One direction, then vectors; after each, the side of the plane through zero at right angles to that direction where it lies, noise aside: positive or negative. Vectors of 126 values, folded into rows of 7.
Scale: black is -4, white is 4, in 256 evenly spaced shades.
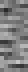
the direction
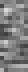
negative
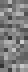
negative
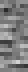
positive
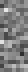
negative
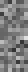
negative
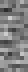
positive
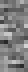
positive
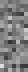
positive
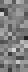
positive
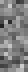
negative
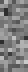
positive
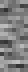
positive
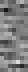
positive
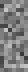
negative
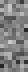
negative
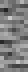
positive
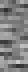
positive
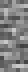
negative
